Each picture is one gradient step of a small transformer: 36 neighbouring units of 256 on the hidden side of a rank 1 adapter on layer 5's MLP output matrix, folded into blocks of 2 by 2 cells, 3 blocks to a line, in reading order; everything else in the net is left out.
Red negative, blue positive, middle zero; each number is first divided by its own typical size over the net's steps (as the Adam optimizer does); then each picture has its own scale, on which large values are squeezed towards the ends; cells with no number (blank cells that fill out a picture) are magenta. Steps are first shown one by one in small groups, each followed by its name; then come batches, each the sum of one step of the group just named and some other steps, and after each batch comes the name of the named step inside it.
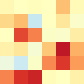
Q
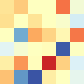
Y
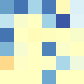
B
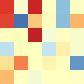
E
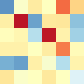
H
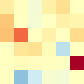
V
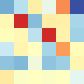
H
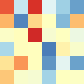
E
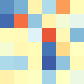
H
